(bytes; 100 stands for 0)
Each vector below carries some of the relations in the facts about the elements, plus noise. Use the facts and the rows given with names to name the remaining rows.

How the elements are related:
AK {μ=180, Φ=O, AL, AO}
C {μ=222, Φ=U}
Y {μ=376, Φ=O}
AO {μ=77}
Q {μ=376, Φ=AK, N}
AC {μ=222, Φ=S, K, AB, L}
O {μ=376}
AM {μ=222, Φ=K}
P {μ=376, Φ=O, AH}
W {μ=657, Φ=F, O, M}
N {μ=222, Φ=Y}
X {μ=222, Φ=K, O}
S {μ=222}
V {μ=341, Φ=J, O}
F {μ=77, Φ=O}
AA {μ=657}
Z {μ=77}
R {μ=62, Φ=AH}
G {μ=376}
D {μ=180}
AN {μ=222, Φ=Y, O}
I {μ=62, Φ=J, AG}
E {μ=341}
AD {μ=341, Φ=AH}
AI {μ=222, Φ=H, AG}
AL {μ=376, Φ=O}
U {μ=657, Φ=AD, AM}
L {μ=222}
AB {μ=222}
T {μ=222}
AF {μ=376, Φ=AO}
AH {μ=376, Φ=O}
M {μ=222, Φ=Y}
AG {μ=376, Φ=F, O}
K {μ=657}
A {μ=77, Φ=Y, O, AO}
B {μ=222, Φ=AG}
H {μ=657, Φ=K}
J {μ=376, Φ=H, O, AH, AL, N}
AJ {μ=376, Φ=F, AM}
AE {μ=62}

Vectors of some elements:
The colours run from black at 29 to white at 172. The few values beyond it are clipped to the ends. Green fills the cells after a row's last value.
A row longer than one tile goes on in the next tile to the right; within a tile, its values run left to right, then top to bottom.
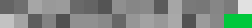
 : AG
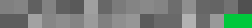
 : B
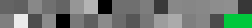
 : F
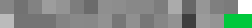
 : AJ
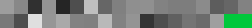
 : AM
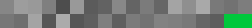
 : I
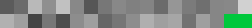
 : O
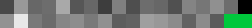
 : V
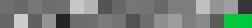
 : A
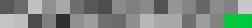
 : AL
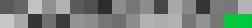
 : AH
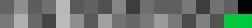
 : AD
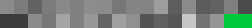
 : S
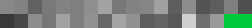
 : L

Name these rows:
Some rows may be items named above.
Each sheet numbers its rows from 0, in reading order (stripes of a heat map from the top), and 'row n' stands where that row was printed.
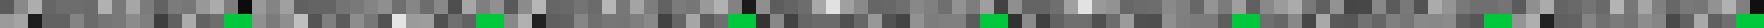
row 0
AK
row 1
W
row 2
AK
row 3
AO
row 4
AO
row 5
R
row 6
AK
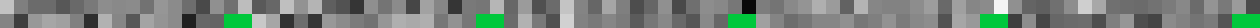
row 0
U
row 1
AH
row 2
E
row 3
Q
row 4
Z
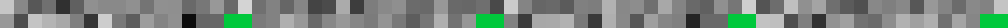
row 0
H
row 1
X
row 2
K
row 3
AL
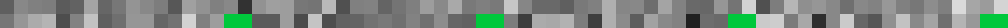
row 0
AN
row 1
AE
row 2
K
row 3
Y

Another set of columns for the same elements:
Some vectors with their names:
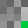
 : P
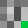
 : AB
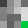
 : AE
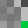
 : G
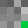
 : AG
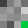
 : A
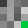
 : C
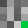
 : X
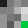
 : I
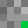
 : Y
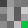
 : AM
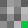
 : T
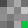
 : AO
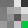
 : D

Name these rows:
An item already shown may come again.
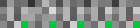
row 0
X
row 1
F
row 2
X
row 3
AM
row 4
AM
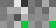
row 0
D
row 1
AH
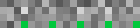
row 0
K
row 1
O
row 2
AJ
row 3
Z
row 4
O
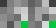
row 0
R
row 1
AK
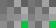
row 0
AL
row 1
AL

